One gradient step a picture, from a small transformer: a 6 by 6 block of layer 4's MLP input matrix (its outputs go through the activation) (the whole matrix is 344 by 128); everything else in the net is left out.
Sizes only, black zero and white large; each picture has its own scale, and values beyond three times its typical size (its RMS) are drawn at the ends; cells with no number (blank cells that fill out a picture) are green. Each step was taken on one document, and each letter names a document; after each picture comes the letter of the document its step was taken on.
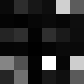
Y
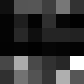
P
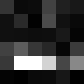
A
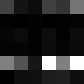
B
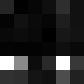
Y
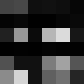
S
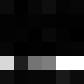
Y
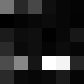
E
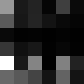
E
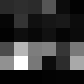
A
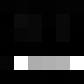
P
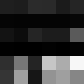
S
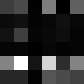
S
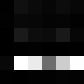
P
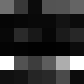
B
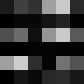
S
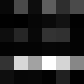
S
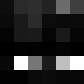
P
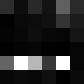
P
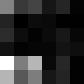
E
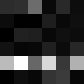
B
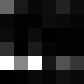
E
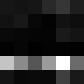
Y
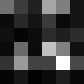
A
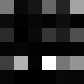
B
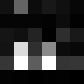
A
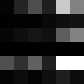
B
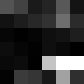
Y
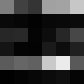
B
